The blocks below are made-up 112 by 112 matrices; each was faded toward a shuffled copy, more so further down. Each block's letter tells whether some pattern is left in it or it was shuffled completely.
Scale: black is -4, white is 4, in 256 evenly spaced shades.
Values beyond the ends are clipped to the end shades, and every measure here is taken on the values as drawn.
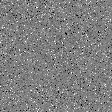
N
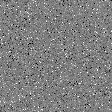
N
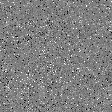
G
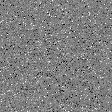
G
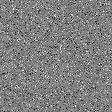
N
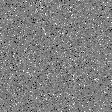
N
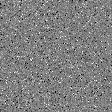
G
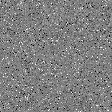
G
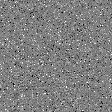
G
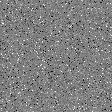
N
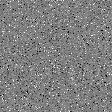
G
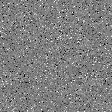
G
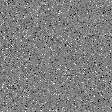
G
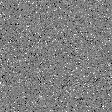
G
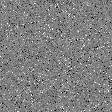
N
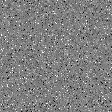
G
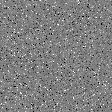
N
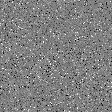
N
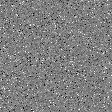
N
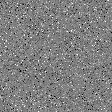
N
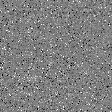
G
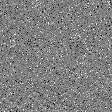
G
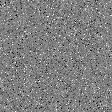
N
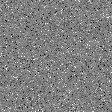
N
